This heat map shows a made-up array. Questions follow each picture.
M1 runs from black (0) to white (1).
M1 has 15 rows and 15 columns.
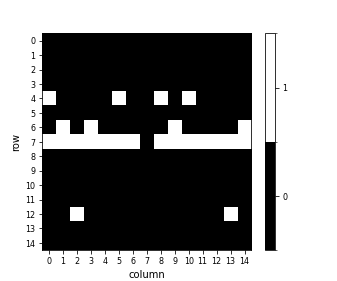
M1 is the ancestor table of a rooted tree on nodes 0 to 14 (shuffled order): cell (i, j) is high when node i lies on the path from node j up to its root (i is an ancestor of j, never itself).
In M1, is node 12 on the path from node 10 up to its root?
no
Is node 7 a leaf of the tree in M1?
no
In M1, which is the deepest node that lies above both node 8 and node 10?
4
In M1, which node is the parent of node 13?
12
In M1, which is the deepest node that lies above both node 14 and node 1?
6
